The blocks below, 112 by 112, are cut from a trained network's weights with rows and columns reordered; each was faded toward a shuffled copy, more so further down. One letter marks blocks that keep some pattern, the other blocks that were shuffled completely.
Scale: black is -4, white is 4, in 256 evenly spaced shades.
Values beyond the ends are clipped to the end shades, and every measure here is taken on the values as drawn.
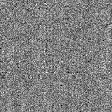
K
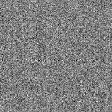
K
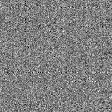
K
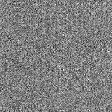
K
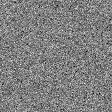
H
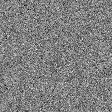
H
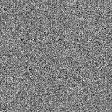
K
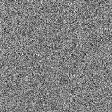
K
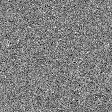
H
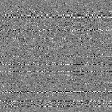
K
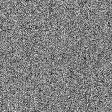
K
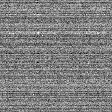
K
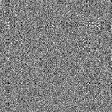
K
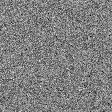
H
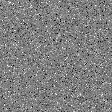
H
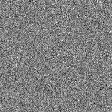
K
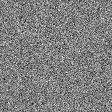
H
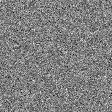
H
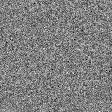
H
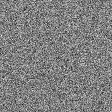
H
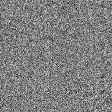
K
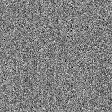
K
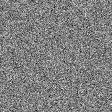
H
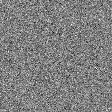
H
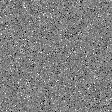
H
